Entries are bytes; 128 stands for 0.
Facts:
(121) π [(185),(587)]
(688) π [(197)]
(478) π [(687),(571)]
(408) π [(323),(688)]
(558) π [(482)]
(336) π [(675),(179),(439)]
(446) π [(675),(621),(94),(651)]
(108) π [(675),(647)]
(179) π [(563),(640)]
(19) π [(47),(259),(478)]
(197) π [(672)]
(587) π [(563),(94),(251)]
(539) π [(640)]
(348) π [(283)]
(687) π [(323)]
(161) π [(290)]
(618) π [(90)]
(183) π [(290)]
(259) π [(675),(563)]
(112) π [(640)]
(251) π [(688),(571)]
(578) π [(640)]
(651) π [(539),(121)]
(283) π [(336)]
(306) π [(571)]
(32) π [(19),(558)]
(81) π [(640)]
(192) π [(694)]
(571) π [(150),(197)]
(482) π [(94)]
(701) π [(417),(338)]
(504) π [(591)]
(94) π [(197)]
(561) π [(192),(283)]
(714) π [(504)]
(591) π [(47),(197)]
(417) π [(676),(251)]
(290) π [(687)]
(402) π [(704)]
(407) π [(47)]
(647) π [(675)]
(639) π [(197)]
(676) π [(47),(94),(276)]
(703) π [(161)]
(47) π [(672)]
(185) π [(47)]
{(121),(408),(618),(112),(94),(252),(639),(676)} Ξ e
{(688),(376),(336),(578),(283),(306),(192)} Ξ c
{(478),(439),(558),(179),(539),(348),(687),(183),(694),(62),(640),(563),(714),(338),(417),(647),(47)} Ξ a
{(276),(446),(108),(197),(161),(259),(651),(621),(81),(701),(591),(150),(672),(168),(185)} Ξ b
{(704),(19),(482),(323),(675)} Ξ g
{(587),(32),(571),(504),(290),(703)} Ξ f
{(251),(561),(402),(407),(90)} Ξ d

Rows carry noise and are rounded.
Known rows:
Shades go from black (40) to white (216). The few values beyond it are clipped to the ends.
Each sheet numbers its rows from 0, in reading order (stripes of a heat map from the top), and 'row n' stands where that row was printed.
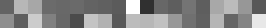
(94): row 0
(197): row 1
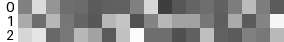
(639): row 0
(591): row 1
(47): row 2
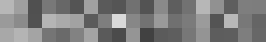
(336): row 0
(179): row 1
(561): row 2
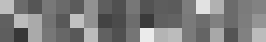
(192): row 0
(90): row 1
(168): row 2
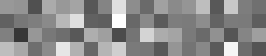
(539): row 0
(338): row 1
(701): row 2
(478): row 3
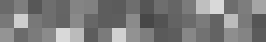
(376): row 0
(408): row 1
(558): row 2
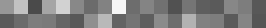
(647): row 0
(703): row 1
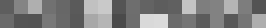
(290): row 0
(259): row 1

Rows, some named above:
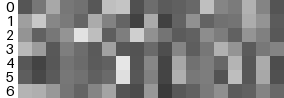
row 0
(290)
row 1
(251)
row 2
(558)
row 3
(336)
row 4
(587)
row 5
(587)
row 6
(561)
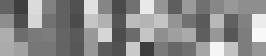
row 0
(161)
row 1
(197)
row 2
(185)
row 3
(688)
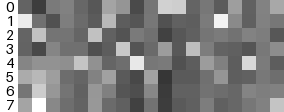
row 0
(446)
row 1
(283)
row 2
(252)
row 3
(19)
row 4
(183)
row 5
(561)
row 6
(402)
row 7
(407)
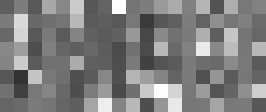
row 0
(640)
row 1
(676)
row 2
(112)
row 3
(578)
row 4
(121)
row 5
(482)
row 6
(81)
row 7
(571)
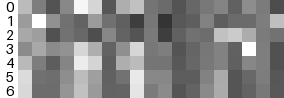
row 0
(417)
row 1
(407)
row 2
(306)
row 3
(687)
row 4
(417)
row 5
(348)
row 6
(348)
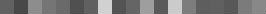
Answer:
(19)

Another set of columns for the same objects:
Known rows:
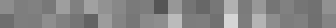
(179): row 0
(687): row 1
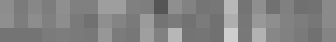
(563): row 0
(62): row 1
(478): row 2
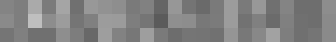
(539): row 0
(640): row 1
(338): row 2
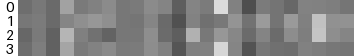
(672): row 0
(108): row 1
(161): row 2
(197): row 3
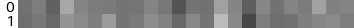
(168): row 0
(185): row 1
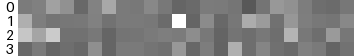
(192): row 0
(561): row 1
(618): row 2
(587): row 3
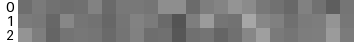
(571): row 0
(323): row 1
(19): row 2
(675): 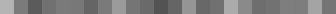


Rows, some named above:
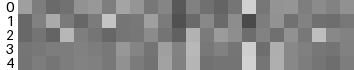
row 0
(647)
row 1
(578)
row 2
(161)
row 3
(478)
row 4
(478)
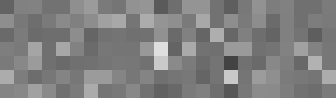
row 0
(688)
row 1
(47)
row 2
(587)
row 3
(402)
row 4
(676)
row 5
(348)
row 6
(192)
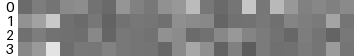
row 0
(183)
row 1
(252)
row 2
(571)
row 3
(112)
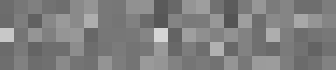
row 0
(688)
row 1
(446)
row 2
(90)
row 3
(587)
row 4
(417)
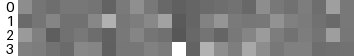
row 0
(482)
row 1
(306)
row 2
(19)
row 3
(251)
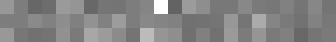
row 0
(407)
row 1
(558)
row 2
(714)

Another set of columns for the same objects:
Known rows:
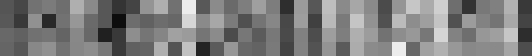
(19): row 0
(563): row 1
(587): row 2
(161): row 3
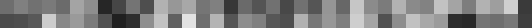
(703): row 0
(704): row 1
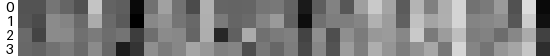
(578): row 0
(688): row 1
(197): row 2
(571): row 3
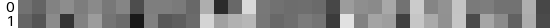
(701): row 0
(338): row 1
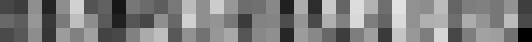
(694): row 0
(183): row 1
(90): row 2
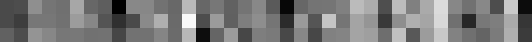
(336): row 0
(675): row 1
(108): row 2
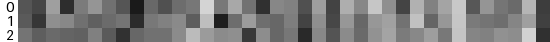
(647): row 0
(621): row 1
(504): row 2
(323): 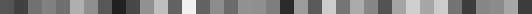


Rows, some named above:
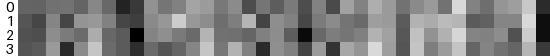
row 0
(587)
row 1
(407)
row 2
(376)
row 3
(348)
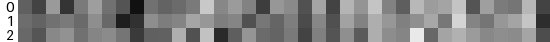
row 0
(558)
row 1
(571)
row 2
(161)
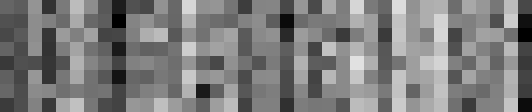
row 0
(183)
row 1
(376)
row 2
(90)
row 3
(417)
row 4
(112)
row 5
(478)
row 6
(446)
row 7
(561)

